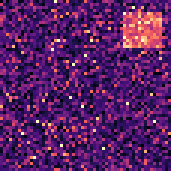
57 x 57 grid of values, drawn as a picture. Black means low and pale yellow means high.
Mirror symmetry: none. Average level on the scale: 30%. Ninth with the highest average: top right. Histogram: skewed, a long tail of high values. Odd patch: higher, in the top right.
